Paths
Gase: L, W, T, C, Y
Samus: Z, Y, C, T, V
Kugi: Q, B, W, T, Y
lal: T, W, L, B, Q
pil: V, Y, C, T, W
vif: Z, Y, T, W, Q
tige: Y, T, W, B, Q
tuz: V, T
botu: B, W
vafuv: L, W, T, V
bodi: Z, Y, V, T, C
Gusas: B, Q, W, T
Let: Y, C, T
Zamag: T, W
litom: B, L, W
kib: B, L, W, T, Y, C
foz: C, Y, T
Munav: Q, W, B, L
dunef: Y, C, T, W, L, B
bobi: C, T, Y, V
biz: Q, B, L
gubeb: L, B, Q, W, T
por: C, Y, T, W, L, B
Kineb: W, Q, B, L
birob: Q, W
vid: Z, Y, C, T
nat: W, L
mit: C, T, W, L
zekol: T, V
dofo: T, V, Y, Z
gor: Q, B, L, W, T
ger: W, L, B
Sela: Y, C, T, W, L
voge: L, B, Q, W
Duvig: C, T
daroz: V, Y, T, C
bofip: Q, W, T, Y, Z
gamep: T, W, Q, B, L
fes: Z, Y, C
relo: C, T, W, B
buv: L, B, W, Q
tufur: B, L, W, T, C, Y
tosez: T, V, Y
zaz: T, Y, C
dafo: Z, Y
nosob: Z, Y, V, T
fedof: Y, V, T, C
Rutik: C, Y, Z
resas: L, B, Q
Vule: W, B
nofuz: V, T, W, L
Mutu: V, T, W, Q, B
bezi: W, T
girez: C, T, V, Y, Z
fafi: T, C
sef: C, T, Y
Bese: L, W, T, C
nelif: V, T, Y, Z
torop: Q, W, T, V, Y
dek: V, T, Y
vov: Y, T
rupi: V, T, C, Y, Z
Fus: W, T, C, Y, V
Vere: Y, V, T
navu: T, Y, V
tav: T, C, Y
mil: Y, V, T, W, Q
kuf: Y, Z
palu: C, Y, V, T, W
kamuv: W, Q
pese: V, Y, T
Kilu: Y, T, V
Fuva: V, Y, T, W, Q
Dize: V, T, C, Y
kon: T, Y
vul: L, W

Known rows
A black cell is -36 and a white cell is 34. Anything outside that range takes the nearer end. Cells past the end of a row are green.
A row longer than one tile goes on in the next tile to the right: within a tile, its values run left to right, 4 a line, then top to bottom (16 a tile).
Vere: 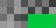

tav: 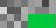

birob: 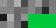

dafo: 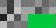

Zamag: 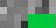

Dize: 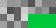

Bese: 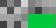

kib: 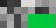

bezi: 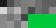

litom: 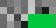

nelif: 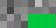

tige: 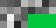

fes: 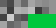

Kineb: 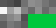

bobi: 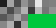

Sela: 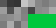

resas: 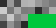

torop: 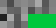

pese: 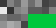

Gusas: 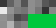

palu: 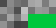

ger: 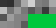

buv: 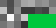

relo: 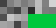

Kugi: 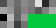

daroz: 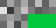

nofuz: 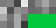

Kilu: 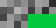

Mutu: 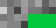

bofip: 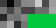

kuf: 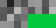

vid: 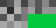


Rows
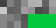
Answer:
zaz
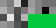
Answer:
botu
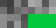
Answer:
dofo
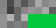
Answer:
rupi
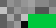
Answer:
vul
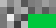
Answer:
fedof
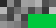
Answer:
navu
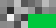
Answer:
bodi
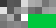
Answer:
Gase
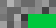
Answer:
zekol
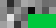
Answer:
mil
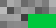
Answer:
fafi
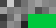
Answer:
biz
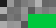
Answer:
foz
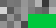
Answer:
kon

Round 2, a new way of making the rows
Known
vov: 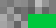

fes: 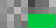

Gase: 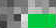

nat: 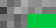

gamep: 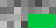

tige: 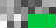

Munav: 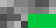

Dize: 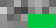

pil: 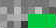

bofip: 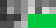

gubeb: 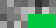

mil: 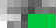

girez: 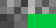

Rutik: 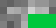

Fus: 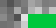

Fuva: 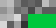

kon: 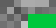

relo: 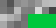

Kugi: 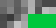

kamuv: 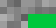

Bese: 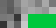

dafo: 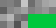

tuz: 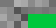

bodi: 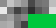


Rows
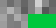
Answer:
foz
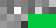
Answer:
Sela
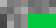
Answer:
litom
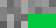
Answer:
vul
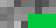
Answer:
Kineb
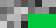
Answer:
lal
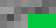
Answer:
zaz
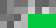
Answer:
Gusas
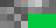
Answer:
sef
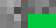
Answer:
pese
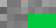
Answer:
Vule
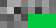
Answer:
nelif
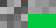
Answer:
rupi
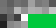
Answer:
tufur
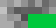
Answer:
Vere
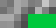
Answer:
nofuz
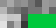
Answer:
Mutu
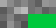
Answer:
ger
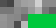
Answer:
Duvig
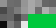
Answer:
vafuv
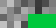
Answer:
voge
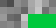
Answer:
tav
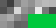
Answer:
mit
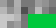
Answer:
palu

